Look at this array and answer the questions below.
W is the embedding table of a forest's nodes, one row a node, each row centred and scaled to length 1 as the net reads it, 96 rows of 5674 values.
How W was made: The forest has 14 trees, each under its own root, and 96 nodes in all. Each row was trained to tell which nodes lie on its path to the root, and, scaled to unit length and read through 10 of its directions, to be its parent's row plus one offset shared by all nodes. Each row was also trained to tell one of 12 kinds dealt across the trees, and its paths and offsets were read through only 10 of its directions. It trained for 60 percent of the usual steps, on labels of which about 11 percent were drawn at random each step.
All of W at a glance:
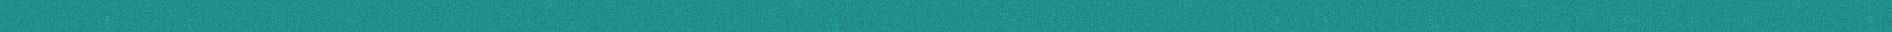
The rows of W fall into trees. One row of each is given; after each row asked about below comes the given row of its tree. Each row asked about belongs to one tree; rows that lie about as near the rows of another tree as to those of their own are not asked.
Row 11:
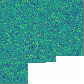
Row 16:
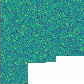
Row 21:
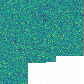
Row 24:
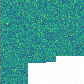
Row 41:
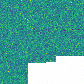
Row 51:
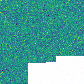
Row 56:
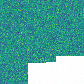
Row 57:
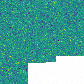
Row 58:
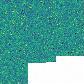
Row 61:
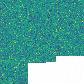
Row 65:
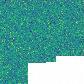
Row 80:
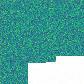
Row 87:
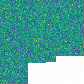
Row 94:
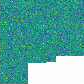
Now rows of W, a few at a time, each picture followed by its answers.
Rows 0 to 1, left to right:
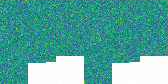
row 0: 56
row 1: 11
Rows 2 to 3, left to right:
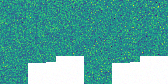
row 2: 24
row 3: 94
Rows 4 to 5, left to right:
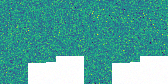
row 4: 57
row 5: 65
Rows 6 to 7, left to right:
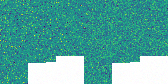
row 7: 41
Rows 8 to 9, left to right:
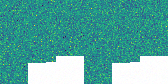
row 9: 80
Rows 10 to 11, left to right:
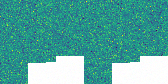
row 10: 87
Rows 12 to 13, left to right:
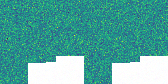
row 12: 51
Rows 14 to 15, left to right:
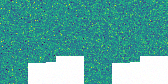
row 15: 41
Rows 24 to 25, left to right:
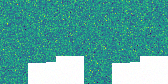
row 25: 87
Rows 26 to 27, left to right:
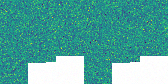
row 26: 80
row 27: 21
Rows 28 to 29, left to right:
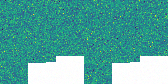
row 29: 56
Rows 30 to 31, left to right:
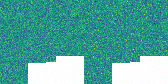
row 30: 41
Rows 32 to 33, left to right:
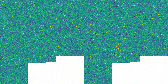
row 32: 16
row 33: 87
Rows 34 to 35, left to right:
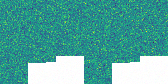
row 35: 11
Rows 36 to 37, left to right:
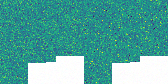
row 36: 21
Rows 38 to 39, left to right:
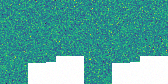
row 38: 94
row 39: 41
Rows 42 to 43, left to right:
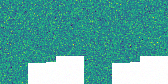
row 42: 41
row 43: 21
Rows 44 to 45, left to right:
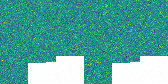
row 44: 87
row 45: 41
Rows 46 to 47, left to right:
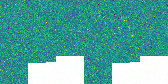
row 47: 65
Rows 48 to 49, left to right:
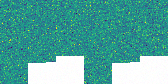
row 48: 56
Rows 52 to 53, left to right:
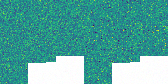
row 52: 41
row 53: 21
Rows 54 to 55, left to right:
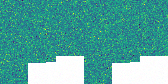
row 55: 11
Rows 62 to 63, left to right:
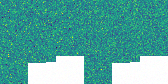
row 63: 80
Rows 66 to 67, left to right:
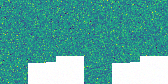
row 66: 56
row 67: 24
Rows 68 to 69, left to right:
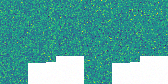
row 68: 80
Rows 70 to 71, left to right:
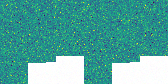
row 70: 56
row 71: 87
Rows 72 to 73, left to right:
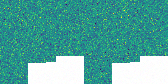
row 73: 87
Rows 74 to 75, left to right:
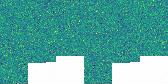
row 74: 94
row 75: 80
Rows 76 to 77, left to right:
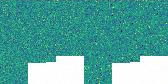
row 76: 56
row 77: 94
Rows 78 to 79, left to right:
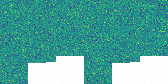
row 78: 80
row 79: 24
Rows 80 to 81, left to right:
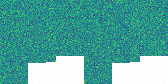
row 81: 80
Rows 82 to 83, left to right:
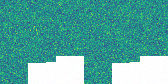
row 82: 87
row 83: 11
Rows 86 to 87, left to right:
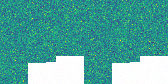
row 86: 21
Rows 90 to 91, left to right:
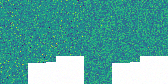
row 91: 57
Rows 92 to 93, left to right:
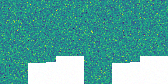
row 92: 56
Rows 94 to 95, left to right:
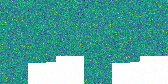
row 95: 11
